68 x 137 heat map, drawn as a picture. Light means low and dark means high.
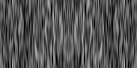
The grain runs up and down. The left and right halves mirror each other. The values follow a bell shape.
